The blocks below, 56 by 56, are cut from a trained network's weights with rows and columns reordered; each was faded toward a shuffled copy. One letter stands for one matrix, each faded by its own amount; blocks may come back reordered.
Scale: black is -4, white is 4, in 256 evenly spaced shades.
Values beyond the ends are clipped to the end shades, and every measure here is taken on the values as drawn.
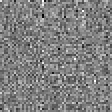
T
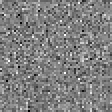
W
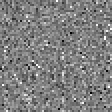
W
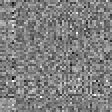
T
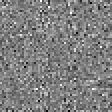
W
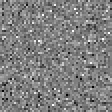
W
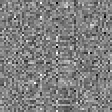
T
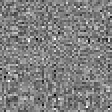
T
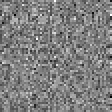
T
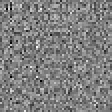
T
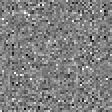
W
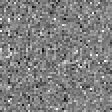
W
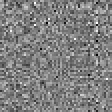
T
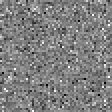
W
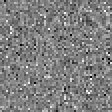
W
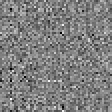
T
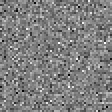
W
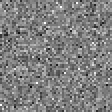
W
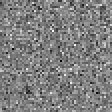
W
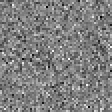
W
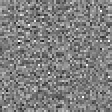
T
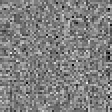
T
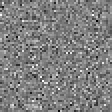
W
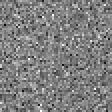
W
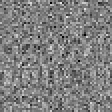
T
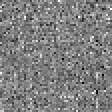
W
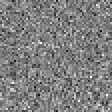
W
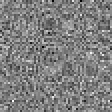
T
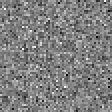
W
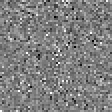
W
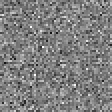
W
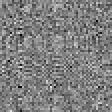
T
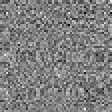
T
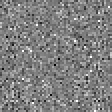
W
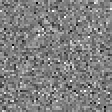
W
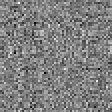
T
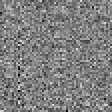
T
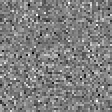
W
